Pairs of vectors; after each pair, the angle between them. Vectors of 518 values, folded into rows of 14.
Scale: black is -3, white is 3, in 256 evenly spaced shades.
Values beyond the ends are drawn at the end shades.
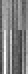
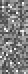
orthogonal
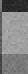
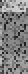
partly opposed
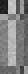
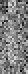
partly aligned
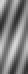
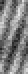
nearly opposite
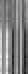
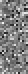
orthogonal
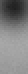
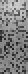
partly opposed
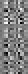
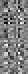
nearly opposite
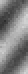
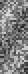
partly opposed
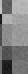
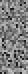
orthogonal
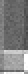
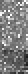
partly opposed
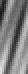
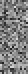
orthogonal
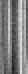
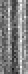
nearly parallel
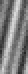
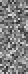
orthogonal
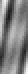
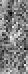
partly aligned
